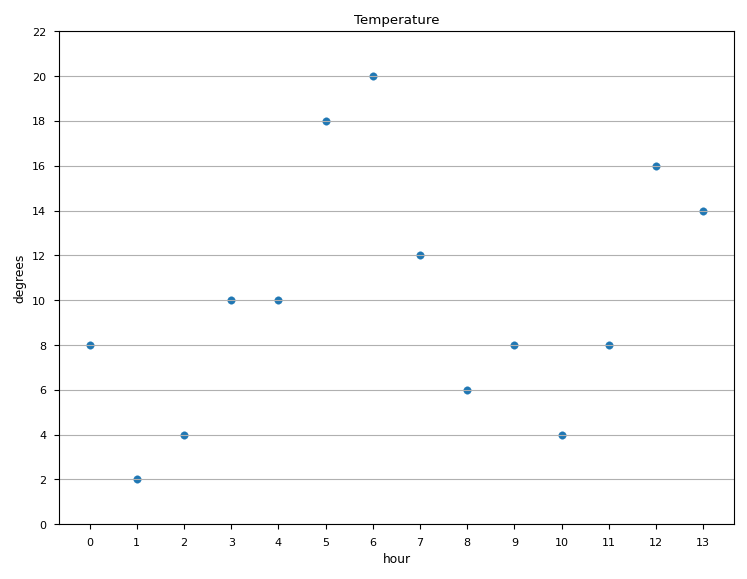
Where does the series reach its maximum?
6
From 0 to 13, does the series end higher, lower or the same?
higher
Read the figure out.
Title: Temperature
x-axis: hour, ticks 0 1 2 3 4 5 6 7 8 9 10 11 12 13
y-axis: degrees, ticks 0 2 4 6 8 10 12 14 16 18 20 22
Values:
8 2 4 10 10 18 20 12 6 8 4 8 16 14
